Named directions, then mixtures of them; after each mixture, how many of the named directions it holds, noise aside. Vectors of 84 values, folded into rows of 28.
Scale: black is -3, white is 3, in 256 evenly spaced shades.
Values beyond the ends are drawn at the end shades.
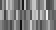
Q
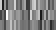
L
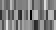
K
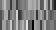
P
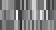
two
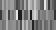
three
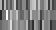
two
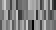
one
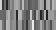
three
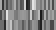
one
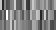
one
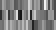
two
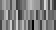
one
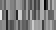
three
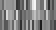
three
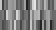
two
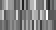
two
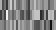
two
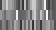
two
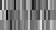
one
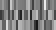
one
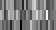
one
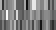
three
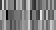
one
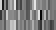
one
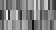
three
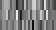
two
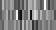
three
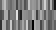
one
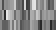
two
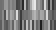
three
